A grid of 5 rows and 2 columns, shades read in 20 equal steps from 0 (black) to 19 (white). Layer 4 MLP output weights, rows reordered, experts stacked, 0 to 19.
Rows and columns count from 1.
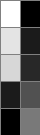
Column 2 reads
0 2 3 6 9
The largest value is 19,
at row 1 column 1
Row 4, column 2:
6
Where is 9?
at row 5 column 2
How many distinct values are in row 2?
2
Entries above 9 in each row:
1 1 1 0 0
